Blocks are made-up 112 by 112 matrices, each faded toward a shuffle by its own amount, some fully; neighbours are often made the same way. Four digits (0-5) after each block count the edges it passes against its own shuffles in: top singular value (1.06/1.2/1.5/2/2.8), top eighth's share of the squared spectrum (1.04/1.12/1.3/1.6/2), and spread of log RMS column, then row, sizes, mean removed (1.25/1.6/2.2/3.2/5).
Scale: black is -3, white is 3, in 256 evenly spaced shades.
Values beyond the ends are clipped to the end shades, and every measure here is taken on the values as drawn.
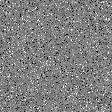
2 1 0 0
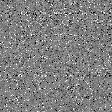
3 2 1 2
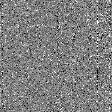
2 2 3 0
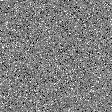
0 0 0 0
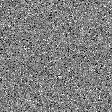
0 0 0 0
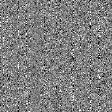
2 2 4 0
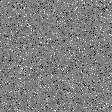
0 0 0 0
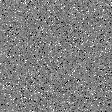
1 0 0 0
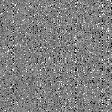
4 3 3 1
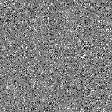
4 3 2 2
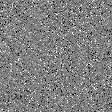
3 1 1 0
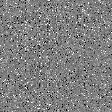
3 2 2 0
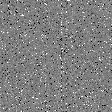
2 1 1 0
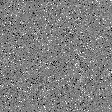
1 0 0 0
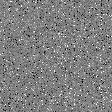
2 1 1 0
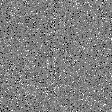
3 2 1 0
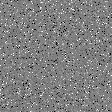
0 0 0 0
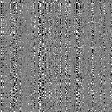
5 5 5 2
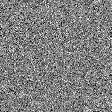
3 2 0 1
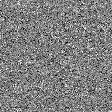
3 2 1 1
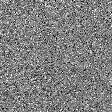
2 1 0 0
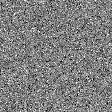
0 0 0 0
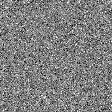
2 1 0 0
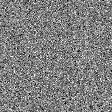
1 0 0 0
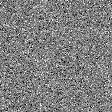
2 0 0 0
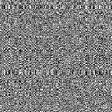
5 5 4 3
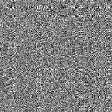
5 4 3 3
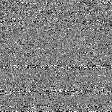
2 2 0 4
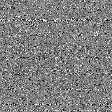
1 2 0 3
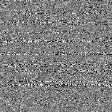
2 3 0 4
